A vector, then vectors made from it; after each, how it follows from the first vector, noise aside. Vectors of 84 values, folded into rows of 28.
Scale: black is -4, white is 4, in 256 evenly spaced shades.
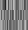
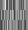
negated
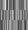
negated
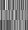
sign-scrambled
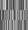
negated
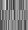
negated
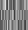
negated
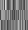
sign-scrambled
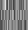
negated
